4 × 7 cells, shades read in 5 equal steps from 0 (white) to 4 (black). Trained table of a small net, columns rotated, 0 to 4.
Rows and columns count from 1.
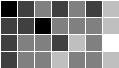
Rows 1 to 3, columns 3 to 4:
2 3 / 4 2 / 2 3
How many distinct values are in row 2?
4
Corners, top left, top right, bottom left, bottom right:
4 1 3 1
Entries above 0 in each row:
7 7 6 7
